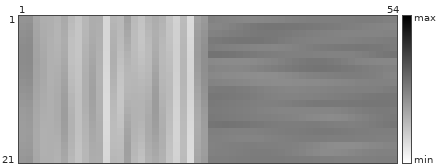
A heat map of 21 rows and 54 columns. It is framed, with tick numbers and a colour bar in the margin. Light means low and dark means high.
It is made of 1 by 2 panels. Panel 1,1: low, streaked downward. Panel 1,2: middling, streaked across, faint in contrast.
